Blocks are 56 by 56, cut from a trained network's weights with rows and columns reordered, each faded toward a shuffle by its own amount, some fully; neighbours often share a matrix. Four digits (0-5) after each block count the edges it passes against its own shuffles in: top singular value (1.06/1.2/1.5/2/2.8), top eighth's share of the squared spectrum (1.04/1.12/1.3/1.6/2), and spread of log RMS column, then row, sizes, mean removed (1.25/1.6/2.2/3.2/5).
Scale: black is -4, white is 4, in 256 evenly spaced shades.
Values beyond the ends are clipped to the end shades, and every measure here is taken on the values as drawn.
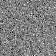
1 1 0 0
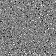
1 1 0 0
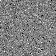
1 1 0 0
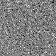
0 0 0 0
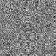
3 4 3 1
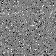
0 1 0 0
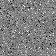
0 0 0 0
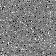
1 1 0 0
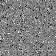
0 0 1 0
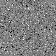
0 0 0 0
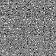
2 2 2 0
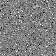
0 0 0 0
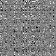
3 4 3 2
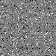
1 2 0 0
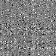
2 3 0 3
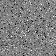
0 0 0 0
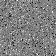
0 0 0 0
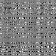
3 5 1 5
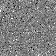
1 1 0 0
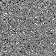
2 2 0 1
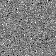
1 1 0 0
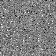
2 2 0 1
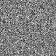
2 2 0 0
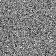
0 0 0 0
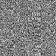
3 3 1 0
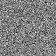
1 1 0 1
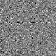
3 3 1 1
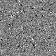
2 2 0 1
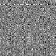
3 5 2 2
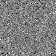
2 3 0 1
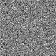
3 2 0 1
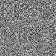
3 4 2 1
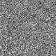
3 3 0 1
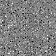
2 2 0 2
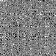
3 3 0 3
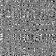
3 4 1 3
